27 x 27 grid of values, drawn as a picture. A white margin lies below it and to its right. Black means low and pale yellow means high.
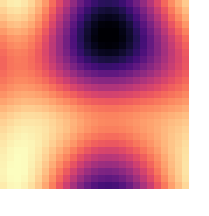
Ninth with the highest average: bottom left. Stripes: none. Ninth with the lowest average: top middle. Lone odd cells: none.
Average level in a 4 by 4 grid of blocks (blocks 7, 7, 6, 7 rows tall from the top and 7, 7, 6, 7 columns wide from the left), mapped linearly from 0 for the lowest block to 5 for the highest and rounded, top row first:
4 1 0 3 / 4 2 1 3 / 5 4 4 4 / 5 3 2 4
